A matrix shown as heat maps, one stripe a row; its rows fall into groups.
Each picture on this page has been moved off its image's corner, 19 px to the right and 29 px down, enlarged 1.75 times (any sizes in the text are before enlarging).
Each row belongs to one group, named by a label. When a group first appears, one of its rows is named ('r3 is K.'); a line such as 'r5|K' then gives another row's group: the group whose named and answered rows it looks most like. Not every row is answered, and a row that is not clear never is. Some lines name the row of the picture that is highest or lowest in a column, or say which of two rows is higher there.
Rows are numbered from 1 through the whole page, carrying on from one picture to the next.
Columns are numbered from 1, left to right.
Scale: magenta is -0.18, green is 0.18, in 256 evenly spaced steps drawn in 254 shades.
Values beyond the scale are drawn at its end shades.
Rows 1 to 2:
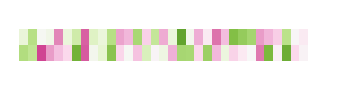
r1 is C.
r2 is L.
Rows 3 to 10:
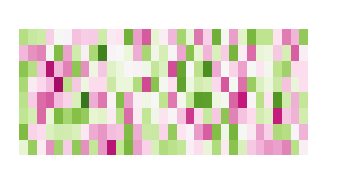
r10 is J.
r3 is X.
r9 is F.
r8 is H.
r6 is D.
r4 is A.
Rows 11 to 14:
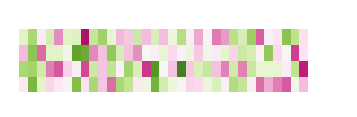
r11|C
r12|H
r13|D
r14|J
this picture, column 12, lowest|11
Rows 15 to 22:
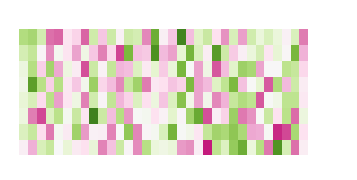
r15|D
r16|X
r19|C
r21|J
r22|F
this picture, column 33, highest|20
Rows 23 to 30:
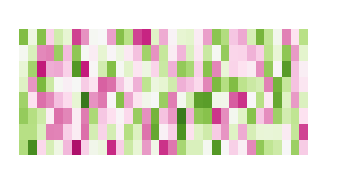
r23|X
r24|L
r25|L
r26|F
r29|D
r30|X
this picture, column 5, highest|24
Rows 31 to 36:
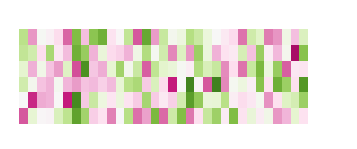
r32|H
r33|D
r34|X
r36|J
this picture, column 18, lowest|34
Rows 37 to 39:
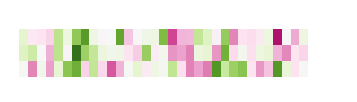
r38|H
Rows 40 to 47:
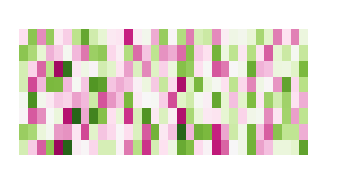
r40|H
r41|X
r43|A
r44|X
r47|C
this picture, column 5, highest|43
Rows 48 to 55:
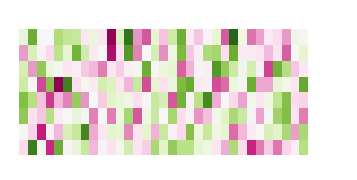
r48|J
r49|J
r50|F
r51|C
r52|L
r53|F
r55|J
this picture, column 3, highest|50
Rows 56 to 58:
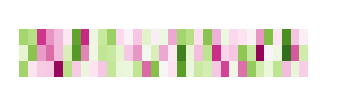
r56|L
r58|D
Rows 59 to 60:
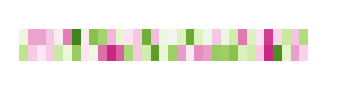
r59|A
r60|F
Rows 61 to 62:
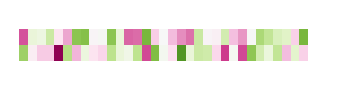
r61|H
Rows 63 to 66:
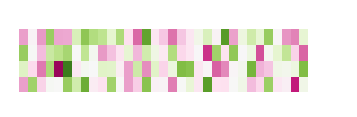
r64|F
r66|H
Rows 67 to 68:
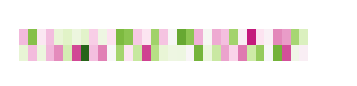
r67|J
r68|D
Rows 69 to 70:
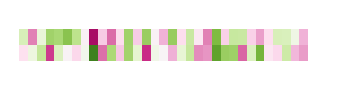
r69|F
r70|X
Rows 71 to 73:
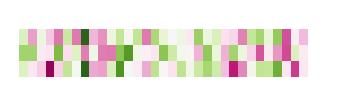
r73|D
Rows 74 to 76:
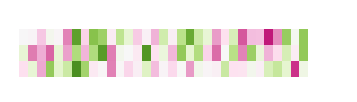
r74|A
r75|A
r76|H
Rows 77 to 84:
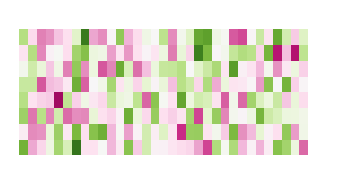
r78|H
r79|J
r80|L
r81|D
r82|X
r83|A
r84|F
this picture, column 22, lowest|84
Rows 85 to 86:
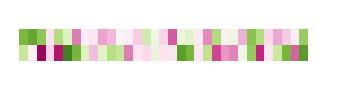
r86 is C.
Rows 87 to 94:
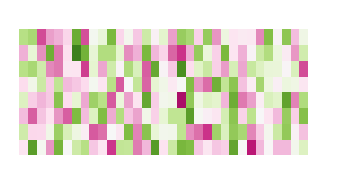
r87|L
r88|H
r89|D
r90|X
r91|A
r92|A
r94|J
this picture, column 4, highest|88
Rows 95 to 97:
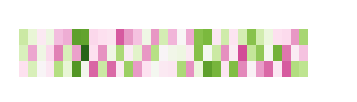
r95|H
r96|D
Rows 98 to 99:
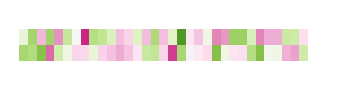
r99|X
